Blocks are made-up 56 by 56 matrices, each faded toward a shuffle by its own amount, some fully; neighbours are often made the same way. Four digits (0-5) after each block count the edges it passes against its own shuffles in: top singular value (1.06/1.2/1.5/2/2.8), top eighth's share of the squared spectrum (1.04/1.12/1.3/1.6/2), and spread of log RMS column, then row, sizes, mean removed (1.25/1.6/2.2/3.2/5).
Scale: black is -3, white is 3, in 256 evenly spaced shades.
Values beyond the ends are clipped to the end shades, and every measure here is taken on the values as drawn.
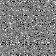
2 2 0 2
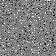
0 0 0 0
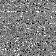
1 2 0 2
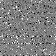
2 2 0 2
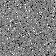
0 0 0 0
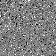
0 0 0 0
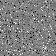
1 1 0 0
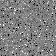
0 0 0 0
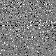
2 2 0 2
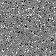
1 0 0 1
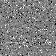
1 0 0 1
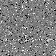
1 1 0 1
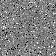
0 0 0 0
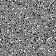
0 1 0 1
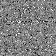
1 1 0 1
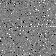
1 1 0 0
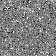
1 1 0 1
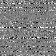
2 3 0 3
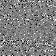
1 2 0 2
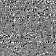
1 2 0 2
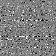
2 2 0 2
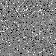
0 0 0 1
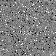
1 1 0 1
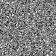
1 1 0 0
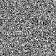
3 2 1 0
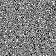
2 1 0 0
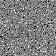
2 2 0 0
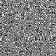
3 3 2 1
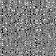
4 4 2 2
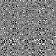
4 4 3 2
